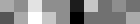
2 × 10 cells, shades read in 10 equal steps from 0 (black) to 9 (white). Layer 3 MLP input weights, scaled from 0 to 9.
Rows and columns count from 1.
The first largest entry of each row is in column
3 3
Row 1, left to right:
6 5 8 5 5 1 7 4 5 4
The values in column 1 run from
3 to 6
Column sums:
9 11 17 12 10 1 11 8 9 10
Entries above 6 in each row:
2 2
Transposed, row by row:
6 3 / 5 6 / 8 9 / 5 7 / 5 5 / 1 0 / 7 4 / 4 4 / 5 4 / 4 6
